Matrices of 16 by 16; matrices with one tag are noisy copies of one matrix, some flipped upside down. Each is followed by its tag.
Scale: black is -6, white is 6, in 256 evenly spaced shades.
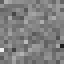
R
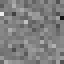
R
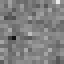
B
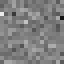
R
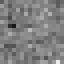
B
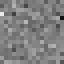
R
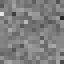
R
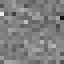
R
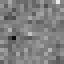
B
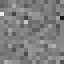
R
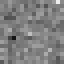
B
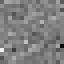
R
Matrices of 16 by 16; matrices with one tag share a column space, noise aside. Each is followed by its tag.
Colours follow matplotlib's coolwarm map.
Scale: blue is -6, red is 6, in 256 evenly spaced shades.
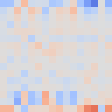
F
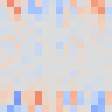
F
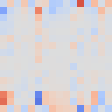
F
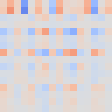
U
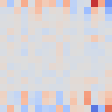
F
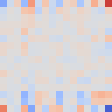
F
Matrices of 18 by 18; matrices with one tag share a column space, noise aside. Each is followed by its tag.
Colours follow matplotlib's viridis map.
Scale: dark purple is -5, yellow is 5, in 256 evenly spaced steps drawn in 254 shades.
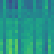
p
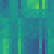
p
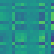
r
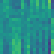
p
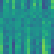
p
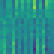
p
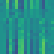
p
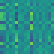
r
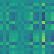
r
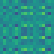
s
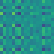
s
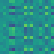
s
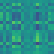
r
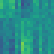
p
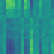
p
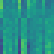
p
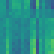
p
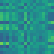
r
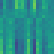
p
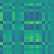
r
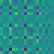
s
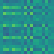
s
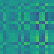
r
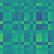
r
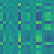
r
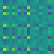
s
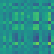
r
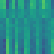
p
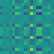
s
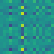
s
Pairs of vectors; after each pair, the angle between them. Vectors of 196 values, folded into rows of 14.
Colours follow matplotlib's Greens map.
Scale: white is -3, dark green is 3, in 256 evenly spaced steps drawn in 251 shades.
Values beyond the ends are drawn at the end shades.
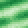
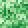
partly opposed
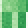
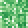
partly aligned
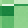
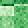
nearly opposite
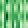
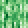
nearly parallel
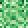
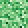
orthogonal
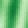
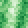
nearly opposite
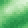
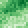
nearly opposite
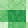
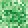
partly aligned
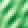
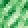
nearly opposite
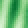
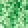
partly aligned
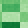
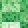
nearly opposite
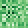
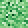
partly opposed
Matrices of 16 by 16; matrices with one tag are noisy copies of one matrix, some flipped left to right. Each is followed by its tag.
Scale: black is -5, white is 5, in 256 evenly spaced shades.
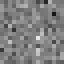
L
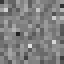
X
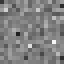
X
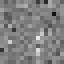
L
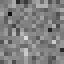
L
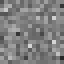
X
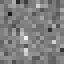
L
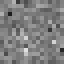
L
